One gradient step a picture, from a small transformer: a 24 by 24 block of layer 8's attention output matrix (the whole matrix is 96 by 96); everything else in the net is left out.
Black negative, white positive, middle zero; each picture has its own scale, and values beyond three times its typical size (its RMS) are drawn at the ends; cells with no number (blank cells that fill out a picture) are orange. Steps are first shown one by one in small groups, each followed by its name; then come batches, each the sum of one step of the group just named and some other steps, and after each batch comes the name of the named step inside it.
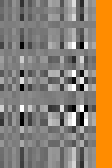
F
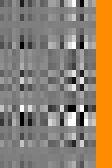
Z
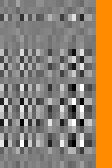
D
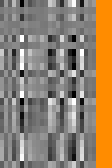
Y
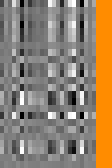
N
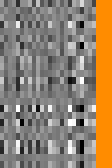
F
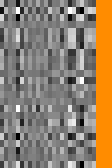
F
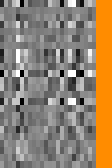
Y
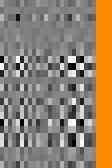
D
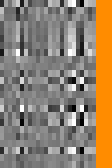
F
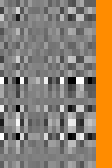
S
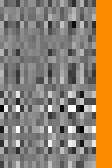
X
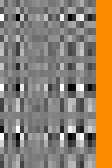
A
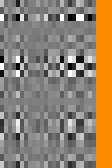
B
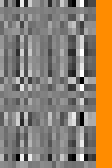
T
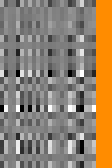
X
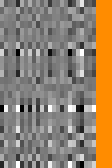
X
